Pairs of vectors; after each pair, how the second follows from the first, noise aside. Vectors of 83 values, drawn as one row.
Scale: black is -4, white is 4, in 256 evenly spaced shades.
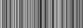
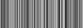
shuffled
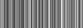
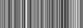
shuffled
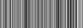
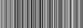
shuffled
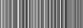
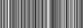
shuffled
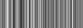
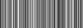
shuffled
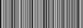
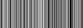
shuffled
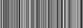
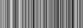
shuffled
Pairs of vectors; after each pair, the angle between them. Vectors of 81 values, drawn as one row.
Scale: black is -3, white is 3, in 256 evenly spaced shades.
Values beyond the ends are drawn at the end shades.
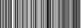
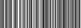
partly aligned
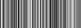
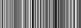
partly aligned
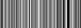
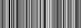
partly aligned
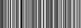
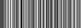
nearly parallel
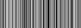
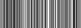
nearly opposite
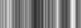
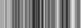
nearly parallel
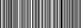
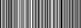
nearly parallel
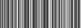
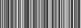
nearly parallel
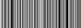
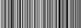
nearly parallel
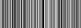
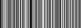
partly opposed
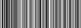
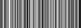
orthogonal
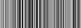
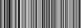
orthogonal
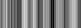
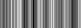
nearly opposite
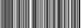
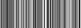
partly aligned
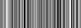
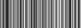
nearly opposite
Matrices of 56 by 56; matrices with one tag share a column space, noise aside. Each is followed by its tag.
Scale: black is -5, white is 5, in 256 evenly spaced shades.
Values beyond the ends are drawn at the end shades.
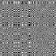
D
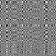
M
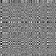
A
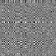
A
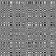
D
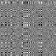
D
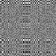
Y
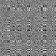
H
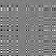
H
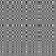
M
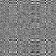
Y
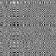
D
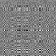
H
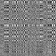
M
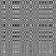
M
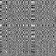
M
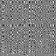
M
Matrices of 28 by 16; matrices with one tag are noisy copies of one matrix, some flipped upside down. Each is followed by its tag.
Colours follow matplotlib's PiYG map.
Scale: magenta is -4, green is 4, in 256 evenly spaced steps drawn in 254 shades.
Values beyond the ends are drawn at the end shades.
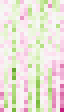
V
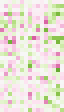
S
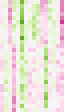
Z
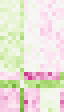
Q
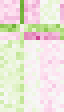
Q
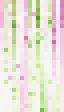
V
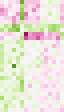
Q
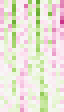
V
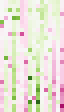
V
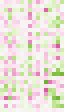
S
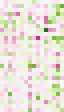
S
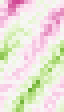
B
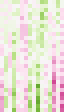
V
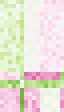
Q
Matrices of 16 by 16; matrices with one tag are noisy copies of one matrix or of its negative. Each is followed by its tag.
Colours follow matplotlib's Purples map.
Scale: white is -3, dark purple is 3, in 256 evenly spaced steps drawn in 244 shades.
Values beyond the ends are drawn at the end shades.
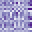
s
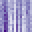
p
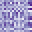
s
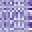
s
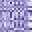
s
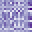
s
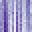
p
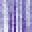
p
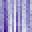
p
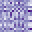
s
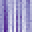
p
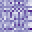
s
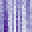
p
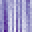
p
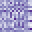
s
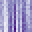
p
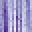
p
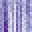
p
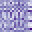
s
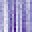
p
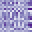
s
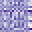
s
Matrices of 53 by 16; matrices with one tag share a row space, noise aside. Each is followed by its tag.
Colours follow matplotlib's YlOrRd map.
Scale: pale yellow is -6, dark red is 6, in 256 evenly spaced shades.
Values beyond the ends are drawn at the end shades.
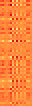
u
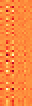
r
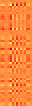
u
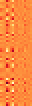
r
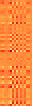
u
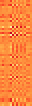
u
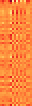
u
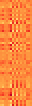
u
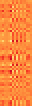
u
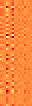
r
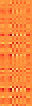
u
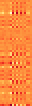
u
